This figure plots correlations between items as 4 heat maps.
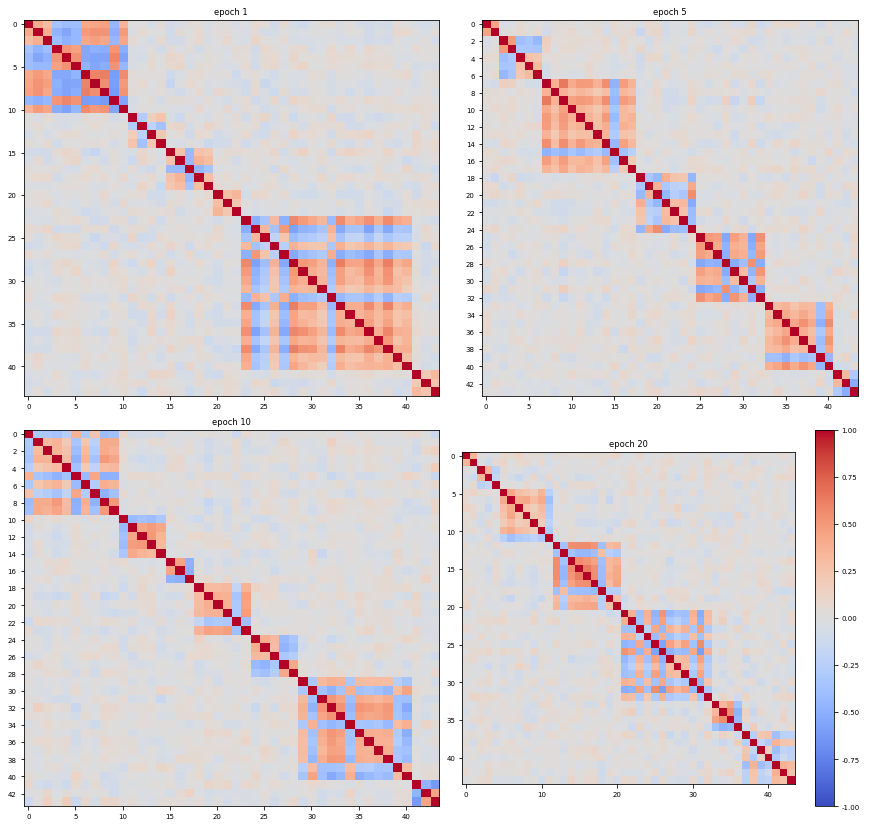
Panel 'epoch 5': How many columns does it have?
44
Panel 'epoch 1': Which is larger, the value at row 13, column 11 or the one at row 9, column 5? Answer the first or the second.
the second
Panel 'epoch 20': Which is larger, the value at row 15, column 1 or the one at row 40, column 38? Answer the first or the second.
the first
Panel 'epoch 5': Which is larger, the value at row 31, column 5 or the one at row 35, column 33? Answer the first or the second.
the second
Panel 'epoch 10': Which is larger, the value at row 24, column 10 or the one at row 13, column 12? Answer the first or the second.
the second
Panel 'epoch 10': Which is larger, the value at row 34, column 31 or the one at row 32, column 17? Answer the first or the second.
the second
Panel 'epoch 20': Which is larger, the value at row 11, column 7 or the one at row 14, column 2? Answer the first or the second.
the second
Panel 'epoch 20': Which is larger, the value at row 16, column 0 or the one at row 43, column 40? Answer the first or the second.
the first
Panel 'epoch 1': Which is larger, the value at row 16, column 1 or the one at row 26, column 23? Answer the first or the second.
the second
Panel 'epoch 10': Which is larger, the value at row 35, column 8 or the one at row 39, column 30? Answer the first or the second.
the second
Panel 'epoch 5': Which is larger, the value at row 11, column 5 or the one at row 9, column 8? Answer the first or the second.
the second
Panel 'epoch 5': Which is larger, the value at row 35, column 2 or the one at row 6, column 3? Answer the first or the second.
the first
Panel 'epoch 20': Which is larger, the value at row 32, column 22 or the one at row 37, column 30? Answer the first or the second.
the first
